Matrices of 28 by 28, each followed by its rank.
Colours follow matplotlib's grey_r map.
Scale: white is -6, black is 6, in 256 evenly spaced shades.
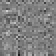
five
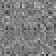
five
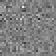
five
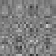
three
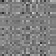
three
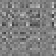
three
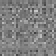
five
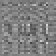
three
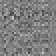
five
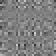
three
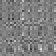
three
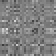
three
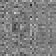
five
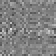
five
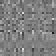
three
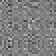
five
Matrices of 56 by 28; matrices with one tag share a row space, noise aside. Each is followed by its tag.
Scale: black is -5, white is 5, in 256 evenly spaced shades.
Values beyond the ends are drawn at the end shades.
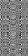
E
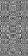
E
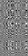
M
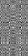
E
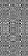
E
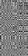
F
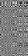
F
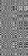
F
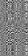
M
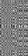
F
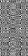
E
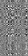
M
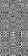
E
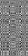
E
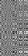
F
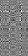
E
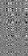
M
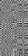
F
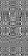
E
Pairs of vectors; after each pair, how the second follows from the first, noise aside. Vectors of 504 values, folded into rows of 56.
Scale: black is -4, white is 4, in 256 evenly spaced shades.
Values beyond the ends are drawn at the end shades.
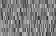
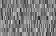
copied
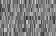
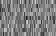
copied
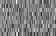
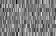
negated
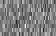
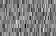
negated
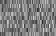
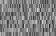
negated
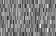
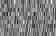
shuffled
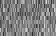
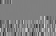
partly zeroed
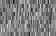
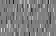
partly zeroed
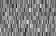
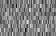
copied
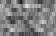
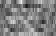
negated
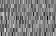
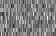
negated
